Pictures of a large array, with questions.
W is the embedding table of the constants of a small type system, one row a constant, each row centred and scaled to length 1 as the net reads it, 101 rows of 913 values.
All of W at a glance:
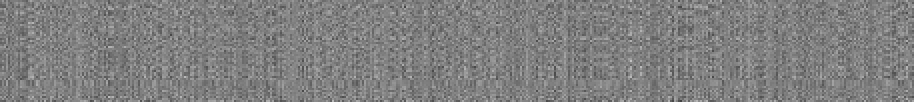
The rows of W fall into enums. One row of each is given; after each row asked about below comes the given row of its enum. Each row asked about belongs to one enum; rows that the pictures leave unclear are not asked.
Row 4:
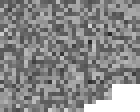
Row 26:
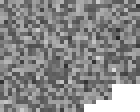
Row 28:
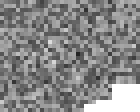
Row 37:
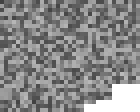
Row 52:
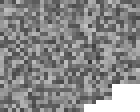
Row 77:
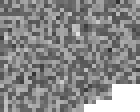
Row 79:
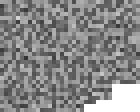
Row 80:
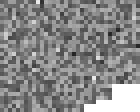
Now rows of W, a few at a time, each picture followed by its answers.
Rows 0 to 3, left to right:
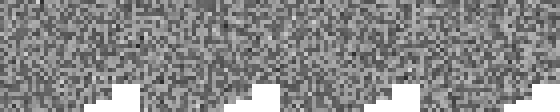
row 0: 80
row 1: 77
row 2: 80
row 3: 52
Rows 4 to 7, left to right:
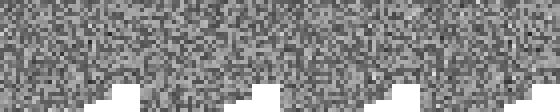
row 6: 4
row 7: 4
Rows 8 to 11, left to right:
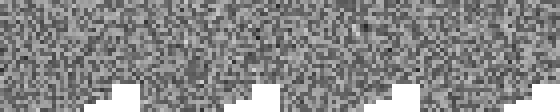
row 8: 79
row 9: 26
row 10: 77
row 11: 52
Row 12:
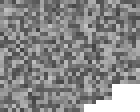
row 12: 52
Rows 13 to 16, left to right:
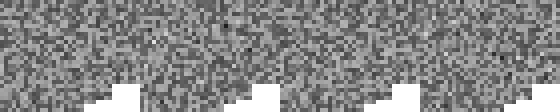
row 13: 37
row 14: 77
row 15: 37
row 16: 80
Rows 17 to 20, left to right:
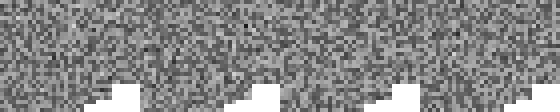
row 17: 79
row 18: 4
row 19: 37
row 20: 80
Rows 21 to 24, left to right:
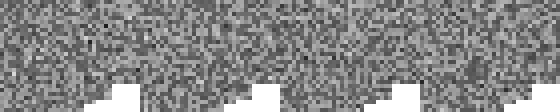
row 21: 4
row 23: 79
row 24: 26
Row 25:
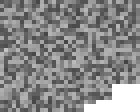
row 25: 37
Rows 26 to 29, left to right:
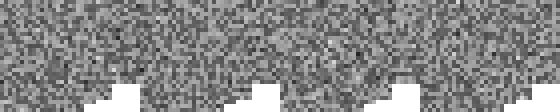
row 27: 79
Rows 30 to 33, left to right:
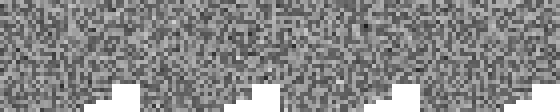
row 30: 79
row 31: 80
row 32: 77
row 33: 79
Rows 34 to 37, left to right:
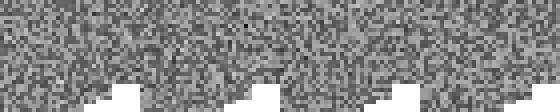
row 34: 77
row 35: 4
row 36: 79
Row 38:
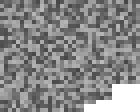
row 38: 37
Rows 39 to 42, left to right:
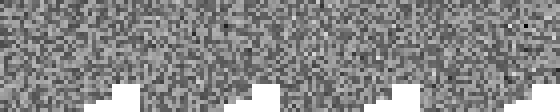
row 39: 37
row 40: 77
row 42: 4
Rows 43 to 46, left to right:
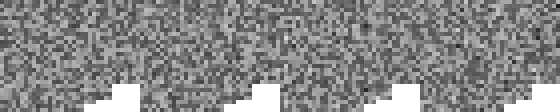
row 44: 52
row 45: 77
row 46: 26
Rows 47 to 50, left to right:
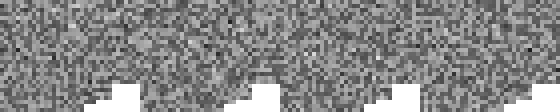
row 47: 79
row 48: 28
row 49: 80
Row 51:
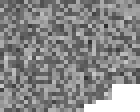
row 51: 4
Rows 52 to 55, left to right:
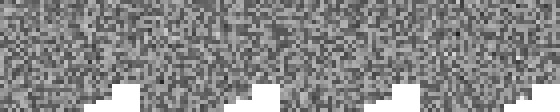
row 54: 37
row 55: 80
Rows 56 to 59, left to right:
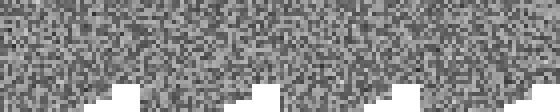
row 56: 77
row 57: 37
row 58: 77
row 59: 4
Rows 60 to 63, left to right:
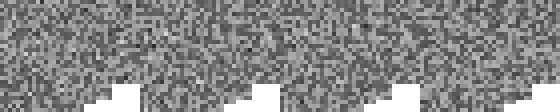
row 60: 80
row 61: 77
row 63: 37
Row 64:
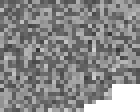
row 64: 4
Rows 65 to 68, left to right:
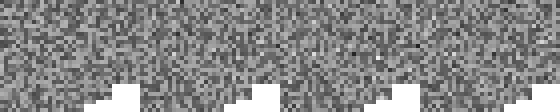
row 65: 37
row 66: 80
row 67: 80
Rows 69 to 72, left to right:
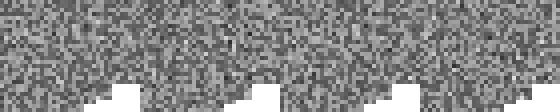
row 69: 77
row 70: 4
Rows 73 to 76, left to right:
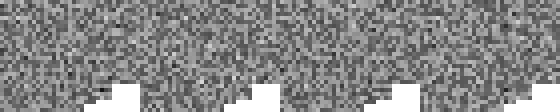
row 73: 79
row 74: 80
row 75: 79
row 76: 77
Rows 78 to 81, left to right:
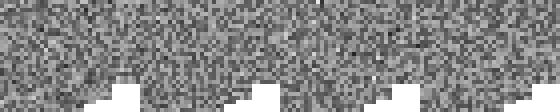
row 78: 28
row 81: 37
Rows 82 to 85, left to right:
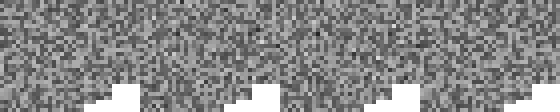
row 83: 80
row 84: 80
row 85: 37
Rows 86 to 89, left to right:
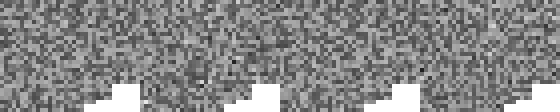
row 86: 37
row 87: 26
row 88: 37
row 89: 79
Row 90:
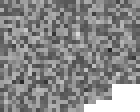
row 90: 77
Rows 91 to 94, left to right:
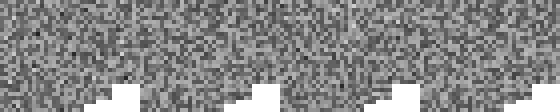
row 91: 80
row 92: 37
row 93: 79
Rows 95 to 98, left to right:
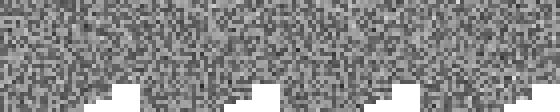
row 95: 77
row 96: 79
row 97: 79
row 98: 80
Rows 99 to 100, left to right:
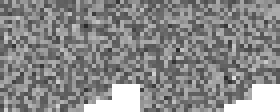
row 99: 77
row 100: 4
